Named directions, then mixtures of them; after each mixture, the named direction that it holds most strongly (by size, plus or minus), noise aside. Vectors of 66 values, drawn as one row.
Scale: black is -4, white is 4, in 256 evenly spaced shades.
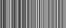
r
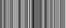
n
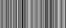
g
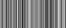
g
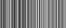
r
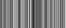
n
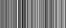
g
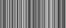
g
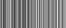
r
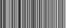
r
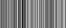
g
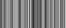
n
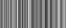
g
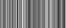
g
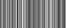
g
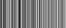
r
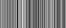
g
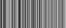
r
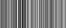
g
